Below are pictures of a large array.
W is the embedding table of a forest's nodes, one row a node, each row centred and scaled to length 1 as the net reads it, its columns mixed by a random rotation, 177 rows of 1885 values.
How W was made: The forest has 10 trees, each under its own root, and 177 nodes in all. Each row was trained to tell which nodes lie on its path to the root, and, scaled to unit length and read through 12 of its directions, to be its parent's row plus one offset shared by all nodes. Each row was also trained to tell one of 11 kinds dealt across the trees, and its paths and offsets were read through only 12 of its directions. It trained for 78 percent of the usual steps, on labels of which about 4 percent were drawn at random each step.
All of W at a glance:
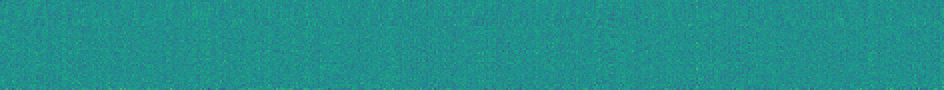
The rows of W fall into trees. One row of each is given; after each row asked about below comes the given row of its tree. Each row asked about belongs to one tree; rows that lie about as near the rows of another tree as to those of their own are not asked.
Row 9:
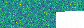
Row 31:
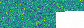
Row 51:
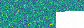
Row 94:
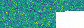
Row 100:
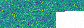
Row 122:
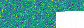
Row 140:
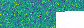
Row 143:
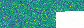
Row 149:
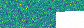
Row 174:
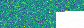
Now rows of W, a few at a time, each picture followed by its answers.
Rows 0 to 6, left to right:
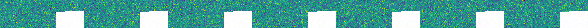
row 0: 9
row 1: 94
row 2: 174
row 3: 174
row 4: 51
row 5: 94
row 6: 122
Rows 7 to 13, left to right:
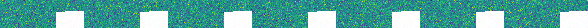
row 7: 140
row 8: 122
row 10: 174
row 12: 94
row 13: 94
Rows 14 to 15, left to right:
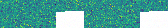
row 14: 31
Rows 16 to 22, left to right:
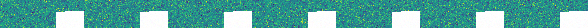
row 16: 100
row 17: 100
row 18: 149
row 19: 94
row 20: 9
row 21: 51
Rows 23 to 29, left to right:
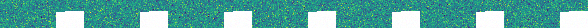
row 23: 140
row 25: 140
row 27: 9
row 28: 94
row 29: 9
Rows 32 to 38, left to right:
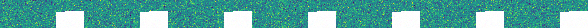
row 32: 140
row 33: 51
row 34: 174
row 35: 94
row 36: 31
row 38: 9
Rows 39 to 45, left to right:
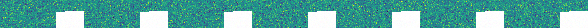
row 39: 9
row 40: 149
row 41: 9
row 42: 100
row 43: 31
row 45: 122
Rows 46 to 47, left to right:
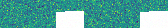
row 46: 149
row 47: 140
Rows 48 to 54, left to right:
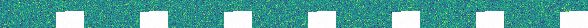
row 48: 94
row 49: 149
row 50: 149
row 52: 9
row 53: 94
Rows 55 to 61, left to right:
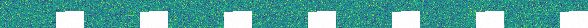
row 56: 174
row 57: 140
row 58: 174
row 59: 9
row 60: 174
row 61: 100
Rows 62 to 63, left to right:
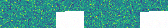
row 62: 122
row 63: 51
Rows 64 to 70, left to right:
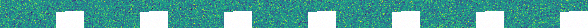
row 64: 143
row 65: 31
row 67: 149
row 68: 31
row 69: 140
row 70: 51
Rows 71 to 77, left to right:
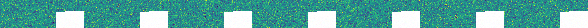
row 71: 100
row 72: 31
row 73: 149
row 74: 140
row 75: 31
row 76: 174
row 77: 143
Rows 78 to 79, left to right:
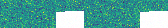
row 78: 140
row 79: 122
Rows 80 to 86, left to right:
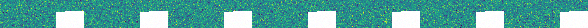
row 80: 149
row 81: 140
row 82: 143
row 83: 143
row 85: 9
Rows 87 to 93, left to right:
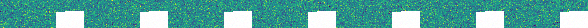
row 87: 174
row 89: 149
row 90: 122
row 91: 149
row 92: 9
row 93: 122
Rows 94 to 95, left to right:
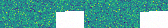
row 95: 174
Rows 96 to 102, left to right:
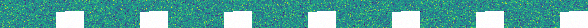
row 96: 9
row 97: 31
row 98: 31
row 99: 143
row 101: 140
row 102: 140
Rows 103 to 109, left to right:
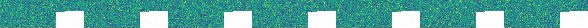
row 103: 149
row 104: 174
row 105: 174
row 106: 122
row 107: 122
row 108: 51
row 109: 143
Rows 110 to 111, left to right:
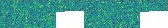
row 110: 94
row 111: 94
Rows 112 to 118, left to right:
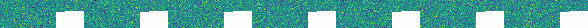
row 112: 31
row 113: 174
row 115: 149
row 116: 94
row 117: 143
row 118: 94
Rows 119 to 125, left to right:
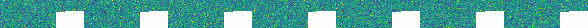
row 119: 174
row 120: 174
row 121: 94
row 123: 94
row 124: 149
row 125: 51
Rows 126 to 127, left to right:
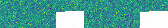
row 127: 149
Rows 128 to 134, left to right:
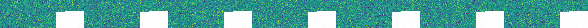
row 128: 174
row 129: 174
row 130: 174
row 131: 140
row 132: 31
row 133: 143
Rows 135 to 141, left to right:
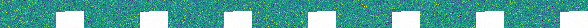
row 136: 94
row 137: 149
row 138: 94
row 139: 94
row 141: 9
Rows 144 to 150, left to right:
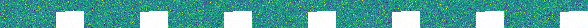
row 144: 143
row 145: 94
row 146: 140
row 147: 174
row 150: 51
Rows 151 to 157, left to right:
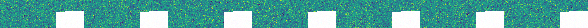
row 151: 122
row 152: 143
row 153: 9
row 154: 122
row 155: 9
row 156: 143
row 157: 143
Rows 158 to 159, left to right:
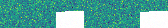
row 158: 149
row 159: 149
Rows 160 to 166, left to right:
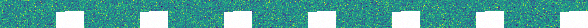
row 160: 122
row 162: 94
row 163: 174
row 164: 149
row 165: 31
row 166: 149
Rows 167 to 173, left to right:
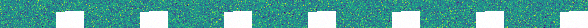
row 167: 149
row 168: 9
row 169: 140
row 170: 140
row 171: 140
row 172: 140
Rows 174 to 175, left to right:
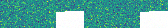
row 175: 31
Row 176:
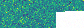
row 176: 9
